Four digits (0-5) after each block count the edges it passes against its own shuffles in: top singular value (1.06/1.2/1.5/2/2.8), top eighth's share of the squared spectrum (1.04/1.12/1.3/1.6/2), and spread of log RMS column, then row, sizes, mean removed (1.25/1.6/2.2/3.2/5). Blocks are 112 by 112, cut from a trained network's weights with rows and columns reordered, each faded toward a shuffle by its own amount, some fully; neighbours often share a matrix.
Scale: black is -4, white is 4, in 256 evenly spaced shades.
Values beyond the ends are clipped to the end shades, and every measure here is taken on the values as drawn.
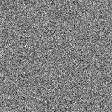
3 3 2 1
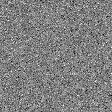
1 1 0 0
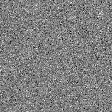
2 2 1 0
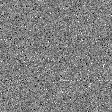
2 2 0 1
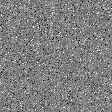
1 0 0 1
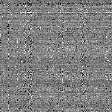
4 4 3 2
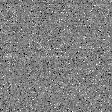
2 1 1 0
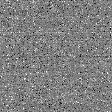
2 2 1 0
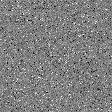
0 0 0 0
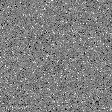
0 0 0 0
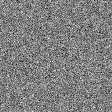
2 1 0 0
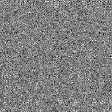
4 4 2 2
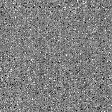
2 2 0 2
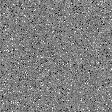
0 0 0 0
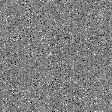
2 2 0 1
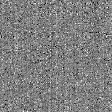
2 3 0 2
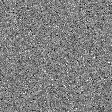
1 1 0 0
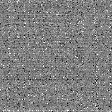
3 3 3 1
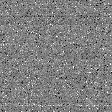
2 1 1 0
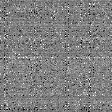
3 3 3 2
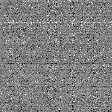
3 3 2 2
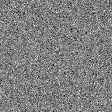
2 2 0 0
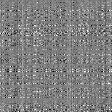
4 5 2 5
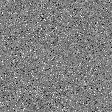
0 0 0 0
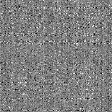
3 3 1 3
